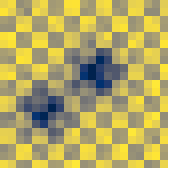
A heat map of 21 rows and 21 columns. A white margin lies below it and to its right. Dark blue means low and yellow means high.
Mirror symmetry: none. Average level on the scale: 70%. Dips: two. Ninth with the lowest average: centre. Slope: none.
